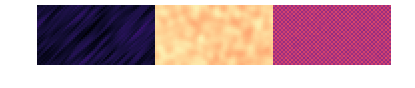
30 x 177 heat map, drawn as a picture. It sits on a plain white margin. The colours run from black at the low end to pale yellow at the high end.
The table splits into one row of 3 panels. Panel 1,1: very low, slanting up to the right, faint in contrast. Panel 1,2: very high, blotchy, faint in contrast. Panel 1,3: middling, checkered.
